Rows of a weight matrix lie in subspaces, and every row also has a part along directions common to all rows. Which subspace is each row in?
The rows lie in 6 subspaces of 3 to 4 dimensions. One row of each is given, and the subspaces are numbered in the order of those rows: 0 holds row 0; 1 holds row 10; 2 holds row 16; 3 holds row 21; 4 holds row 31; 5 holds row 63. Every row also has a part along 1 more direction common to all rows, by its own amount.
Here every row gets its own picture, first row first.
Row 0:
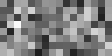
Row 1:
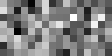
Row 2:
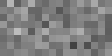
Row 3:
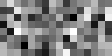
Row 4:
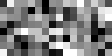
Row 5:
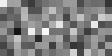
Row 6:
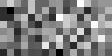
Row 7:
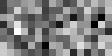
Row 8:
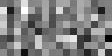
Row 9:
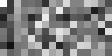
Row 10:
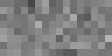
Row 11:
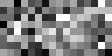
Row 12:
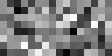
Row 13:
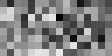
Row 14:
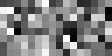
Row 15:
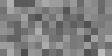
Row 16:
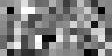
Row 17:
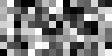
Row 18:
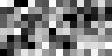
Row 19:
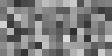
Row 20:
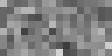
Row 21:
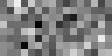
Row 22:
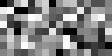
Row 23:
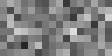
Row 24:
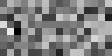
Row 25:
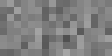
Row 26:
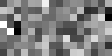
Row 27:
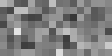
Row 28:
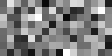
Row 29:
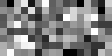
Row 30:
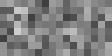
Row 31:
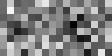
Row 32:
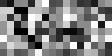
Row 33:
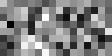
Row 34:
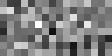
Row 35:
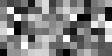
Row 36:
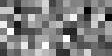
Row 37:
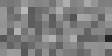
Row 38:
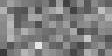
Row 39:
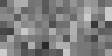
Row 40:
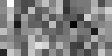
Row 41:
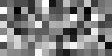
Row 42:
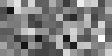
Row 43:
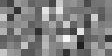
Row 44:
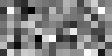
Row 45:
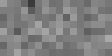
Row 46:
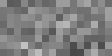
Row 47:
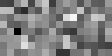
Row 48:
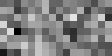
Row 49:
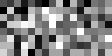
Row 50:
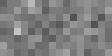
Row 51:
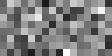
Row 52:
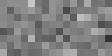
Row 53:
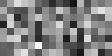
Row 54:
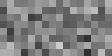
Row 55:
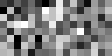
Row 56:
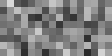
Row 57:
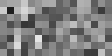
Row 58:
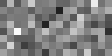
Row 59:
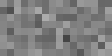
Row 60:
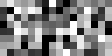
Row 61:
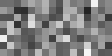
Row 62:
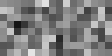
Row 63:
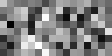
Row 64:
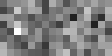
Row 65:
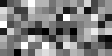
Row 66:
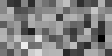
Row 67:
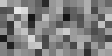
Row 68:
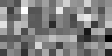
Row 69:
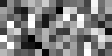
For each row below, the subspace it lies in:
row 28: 0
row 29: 0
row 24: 3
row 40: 4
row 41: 1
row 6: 3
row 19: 4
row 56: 4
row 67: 5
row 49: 2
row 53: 4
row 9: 5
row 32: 5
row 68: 2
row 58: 5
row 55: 2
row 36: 5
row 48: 2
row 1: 1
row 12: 3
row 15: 4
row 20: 0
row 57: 2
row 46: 3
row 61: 5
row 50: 1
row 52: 1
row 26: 3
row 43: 2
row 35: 1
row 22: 0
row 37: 2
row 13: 3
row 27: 0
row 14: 3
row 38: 4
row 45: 1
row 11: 3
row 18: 0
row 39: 0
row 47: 0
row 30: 5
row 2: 5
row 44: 2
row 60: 2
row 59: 3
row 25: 2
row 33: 5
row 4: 0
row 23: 4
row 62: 2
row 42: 3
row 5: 1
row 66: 3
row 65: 1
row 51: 0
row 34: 3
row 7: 1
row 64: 1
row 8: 2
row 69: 5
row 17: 4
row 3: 4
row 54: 4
